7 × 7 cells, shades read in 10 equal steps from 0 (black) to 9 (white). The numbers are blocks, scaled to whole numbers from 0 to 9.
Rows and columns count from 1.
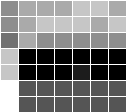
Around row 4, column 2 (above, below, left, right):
6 0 7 0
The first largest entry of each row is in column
5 3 2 1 1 1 1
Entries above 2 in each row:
7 7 7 1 1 7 7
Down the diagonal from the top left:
5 6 5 0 1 3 3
